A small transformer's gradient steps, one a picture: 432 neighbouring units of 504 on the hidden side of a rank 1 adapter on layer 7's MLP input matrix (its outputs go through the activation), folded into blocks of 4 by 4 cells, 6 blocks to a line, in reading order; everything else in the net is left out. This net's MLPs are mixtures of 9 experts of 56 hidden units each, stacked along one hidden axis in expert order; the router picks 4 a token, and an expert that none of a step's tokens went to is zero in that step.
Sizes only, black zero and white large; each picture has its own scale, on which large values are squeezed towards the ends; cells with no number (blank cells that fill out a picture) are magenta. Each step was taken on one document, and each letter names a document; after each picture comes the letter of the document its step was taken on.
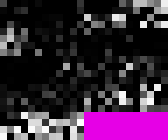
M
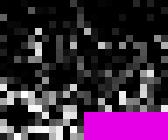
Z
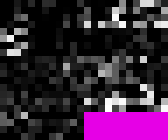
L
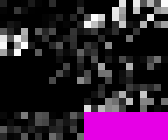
M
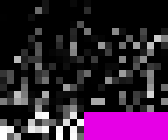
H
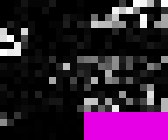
L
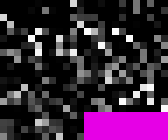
Z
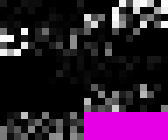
M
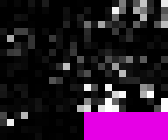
L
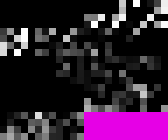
M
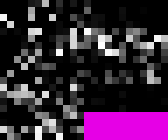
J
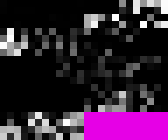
M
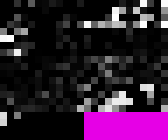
L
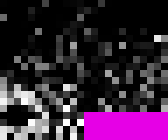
Z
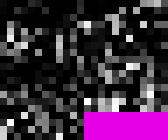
Z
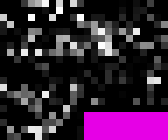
J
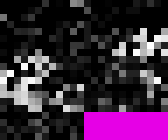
H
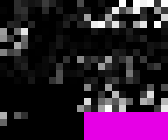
L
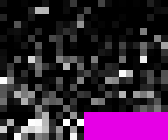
Z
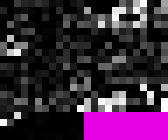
L
